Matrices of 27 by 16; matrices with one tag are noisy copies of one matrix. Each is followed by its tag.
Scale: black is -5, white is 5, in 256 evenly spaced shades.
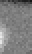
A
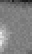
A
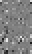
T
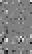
T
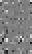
T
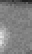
A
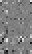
T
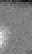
A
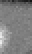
A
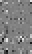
T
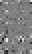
T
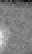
A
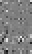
T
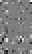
T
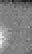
A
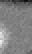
A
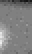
A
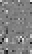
T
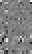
T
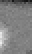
A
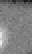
A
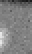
A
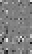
T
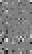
T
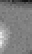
A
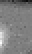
A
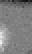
A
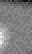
A
